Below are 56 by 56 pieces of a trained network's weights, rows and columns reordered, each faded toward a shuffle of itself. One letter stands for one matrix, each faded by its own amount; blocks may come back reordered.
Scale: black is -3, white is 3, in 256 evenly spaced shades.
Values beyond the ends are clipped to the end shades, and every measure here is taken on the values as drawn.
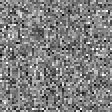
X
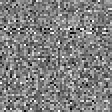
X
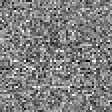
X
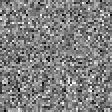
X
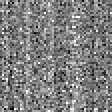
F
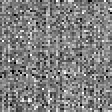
F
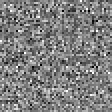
X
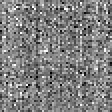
F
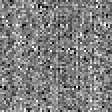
F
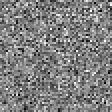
X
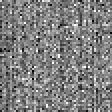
F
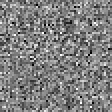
X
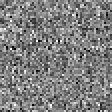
X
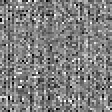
F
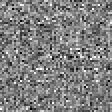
X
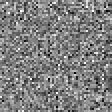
X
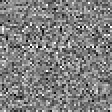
X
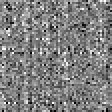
F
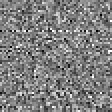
X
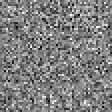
X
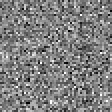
X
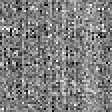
F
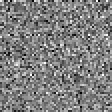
X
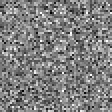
X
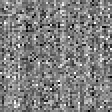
F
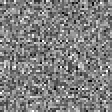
X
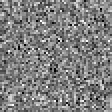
X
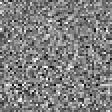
X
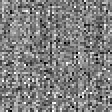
F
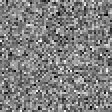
X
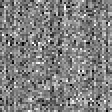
F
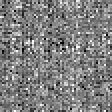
F
